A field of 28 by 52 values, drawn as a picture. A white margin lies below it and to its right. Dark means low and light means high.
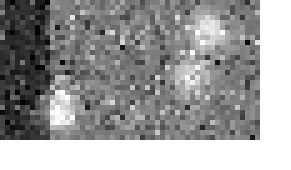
The right part is higher, past a seam about 20% of the way across. The values follow a bell shape. Three bumps rise from the field.
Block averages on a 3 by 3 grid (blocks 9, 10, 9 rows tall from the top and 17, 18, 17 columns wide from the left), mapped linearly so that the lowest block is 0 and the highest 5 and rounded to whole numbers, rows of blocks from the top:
035 / 035 / 233
